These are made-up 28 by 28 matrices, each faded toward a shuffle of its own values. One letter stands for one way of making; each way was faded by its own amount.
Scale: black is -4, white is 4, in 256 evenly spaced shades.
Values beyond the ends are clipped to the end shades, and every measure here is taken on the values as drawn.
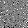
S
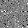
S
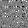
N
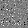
S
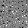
S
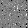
S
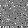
N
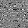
N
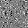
N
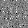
S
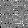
N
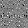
N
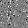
S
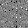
S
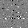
S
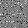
N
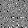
N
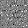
N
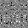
N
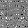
N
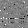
N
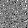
S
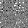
N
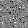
S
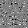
N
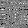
N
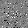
S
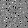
S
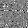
N
